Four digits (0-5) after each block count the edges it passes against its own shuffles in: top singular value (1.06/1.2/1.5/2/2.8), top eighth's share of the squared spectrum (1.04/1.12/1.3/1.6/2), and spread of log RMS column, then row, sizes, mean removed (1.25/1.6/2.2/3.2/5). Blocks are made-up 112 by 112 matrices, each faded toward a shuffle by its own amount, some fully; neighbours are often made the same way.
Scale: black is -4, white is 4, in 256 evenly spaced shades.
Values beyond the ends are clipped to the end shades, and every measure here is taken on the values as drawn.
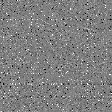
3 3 1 1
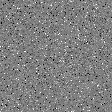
1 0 0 0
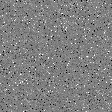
1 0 0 0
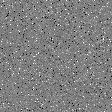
0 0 0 0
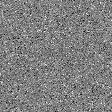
2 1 0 0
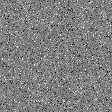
0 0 0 0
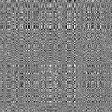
5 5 4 4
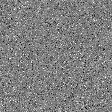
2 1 0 0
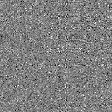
4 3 2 2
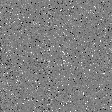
2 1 0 0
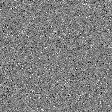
0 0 0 1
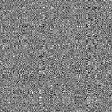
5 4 3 3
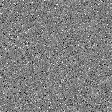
2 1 0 0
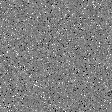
0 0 0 0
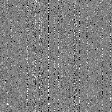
3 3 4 0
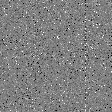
2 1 1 0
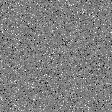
2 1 0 0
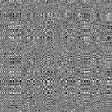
5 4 3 3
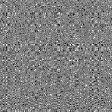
5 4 3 3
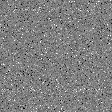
0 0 0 0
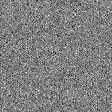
2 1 0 0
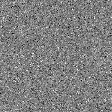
2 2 0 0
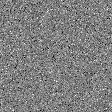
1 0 0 0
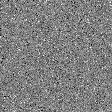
1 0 0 0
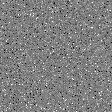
0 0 0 0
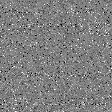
1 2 0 2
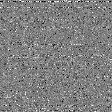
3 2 0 3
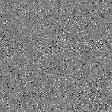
4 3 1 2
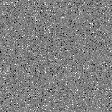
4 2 1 1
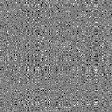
5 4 3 3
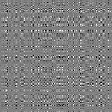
5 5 4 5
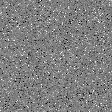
1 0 0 0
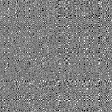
5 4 3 3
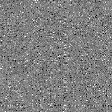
4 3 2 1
